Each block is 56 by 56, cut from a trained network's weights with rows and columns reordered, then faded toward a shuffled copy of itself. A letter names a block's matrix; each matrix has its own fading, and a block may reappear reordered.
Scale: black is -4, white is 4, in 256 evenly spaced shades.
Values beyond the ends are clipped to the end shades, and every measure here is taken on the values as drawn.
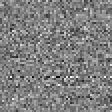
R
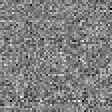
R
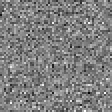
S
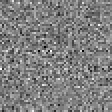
R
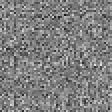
R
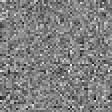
S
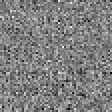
S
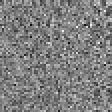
S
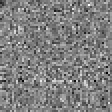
R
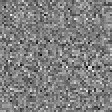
R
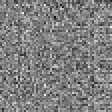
R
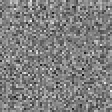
R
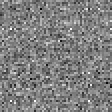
S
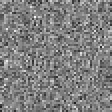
R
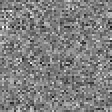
S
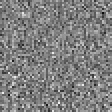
R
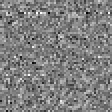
R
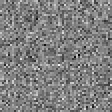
S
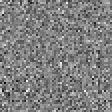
S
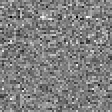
R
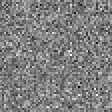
S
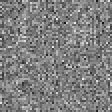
R
